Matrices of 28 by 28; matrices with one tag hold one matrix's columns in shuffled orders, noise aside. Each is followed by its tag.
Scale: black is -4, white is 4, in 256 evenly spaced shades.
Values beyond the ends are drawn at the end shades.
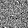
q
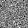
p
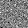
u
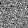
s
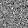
s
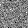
u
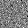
p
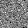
u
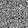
q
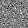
s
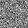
q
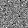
p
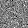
p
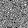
u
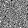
p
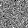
p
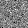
u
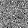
q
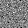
u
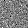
p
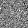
s
